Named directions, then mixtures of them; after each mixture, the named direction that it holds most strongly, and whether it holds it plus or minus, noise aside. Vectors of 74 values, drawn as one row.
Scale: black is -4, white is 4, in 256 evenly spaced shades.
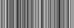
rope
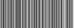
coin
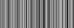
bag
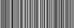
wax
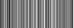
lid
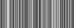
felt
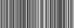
bag, minus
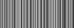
coin, minus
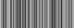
coin, plus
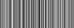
wax, minus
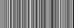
lid, minus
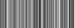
rope, minus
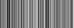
lid, plus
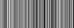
lid, minus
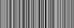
wax, minus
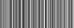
wax, minus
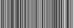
coin, plus
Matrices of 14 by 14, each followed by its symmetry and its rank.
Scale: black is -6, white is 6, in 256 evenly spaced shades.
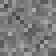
symmetric, full rank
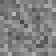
symmetric, full rank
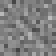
antisymmetric, full rank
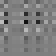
neither, rank one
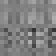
neither, rank two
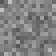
symmetric, full rank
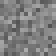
antisymmetric, full rank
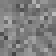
antisymmetric, full rank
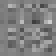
neither, rank two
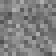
antisymmetric, full rank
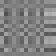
neither, rank one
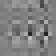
neither, rank two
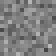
antisymmetric, full rank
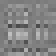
neither, rank two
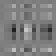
neither, rank one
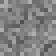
symmetric, full rank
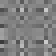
neither, rank two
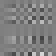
neither, rank one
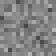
symmetric, full rank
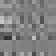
neither, rank two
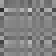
neither, rank one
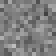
antisymmetric, full rank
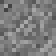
symmetric, full rank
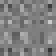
neither, rank two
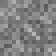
symmetric, full rank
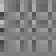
neither, rank one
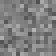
antisymmetric, full rank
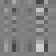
neither, rank one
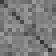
symmetric, full rank
